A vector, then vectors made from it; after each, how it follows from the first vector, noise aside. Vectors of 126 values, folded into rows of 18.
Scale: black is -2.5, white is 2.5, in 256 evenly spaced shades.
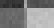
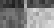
copied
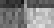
copied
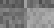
shrunk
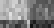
reversed
